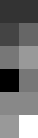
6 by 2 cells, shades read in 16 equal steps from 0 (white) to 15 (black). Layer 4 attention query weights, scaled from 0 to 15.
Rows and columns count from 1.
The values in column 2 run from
0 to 12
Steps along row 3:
down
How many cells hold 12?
2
